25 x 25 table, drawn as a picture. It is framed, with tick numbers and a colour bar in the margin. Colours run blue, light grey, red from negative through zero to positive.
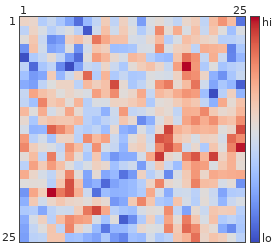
Neither half mirrors the other. There is no overall slope. On average the colour sits 50% of the way up the scale. The middle right is the ninth with the highest average. No single row or column stands out from its neighbours.
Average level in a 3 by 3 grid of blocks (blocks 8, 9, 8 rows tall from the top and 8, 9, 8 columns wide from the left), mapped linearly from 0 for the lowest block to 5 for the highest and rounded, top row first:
0 3 3 | 4 3 5 | 3 0 3
